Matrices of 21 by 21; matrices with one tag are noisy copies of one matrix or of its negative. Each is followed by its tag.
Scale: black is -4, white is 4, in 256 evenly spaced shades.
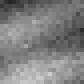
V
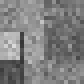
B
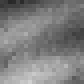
V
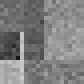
B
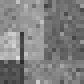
B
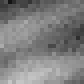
V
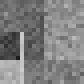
B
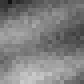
V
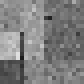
B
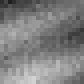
V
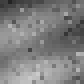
V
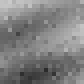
V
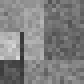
B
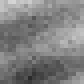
V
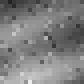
V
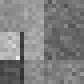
B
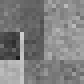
B
